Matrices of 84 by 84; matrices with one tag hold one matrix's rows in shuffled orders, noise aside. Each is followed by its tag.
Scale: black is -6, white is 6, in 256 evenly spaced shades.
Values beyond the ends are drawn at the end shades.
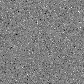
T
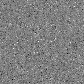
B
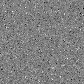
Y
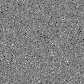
Y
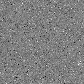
T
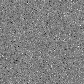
T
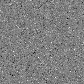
B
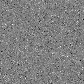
Y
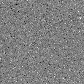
T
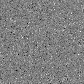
T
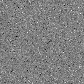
T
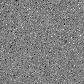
T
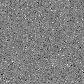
Y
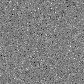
B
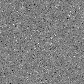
B
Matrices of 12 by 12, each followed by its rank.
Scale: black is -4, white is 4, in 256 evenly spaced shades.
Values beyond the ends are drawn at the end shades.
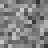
full rank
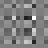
one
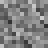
full rank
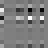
one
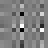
one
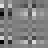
one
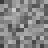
full rank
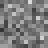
full rank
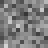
full rank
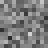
full rank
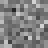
full rank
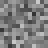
full rank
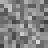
full rank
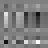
one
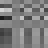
one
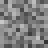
full rank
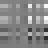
one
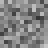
full rank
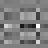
one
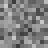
full rank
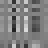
one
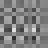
one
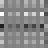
one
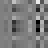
one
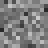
full rank
